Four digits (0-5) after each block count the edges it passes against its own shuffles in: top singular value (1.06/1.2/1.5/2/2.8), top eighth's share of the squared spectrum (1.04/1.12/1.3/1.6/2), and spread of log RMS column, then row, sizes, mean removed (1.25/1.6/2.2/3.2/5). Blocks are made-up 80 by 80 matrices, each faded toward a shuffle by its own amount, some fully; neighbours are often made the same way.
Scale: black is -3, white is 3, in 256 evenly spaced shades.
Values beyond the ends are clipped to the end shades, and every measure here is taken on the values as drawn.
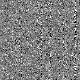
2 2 3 0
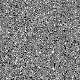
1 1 2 0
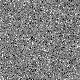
0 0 0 0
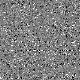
1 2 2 2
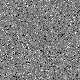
0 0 0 0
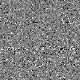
1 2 1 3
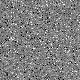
0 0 0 0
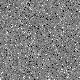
1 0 0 0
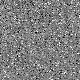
2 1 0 0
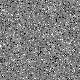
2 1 0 0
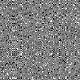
4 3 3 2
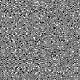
4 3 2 2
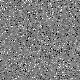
2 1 0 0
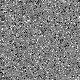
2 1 0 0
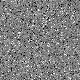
2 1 0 0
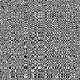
5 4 3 3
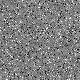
1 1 0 0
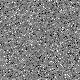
0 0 0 0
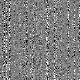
2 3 4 0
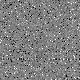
2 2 0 0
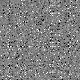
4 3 2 1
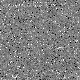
1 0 0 0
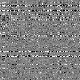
4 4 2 4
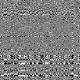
5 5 2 4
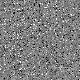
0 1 2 0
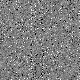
1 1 1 0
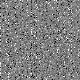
1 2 2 0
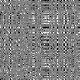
5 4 3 3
